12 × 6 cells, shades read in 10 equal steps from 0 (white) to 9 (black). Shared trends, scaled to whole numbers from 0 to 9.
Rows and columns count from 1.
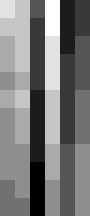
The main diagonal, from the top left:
1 2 7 1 7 5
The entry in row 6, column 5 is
7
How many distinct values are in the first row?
6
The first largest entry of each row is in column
5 5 5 3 3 3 3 3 3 3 3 3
